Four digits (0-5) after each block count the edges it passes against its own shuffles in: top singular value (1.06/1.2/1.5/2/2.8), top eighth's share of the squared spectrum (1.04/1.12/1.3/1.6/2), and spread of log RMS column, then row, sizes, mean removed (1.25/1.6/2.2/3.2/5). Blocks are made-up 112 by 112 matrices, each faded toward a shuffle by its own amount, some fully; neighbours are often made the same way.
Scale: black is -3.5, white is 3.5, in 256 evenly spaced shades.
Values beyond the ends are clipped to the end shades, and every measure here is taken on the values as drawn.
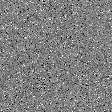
0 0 0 0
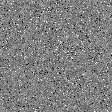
0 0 0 0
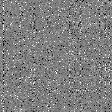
4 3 2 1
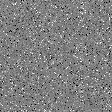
2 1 0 0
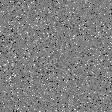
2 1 0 0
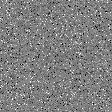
2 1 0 0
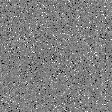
3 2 1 0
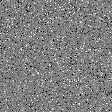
2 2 0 0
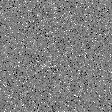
2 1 0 0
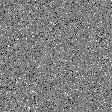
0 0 0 0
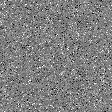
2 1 0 0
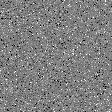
0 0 0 0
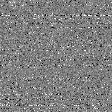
2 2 0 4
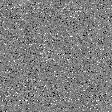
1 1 0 2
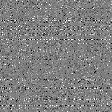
4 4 2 3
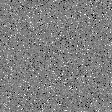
0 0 0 0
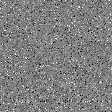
2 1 0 0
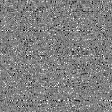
4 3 1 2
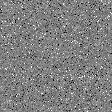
3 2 0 1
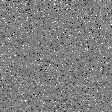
3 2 0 1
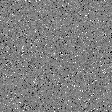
1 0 0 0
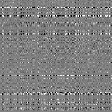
5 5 3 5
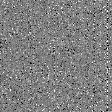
2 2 2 0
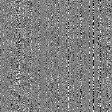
3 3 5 0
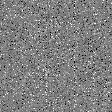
1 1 1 0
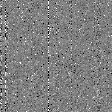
3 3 3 0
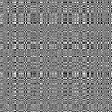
5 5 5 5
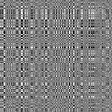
5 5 5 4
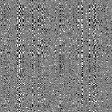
5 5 4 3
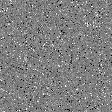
2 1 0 0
